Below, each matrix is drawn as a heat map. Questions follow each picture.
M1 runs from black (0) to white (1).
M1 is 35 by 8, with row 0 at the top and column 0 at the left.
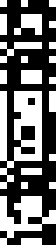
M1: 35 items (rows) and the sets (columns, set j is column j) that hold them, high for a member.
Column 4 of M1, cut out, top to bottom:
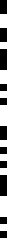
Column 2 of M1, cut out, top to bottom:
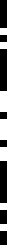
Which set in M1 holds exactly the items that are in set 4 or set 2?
5
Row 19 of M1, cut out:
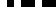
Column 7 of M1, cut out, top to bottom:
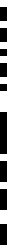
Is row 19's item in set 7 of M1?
no
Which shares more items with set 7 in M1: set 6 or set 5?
set 5
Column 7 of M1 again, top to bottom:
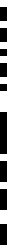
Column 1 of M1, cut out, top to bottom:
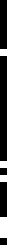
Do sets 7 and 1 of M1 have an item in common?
yes
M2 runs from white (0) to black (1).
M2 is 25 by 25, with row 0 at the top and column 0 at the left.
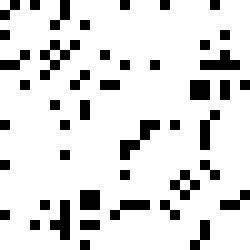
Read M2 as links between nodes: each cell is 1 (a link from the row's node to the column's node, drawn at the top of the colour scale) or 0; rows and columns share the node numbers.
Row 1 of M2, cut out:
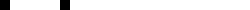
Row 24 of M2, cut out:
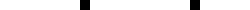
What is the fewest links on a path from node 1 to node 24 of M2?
4
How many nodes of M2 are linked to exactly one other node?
0
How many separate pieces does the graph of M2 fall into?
1
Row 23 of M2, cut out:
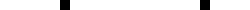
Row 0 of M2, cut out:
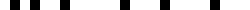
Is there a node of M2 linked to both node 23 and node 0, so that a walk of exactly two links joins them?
yes
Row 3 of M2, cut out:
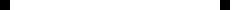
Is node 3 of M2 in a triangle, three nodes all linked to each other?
no
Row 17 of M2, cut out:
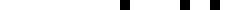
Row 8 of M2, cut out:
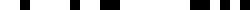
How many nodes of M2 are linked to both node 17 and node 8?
0
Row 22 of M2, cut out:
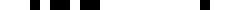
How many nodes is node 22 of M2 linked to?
6
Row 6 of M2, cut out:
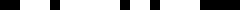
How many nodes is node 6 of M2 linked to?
9
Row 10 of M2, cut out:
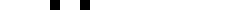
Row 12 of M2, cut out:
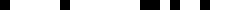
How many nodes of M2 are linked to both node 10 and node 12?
0
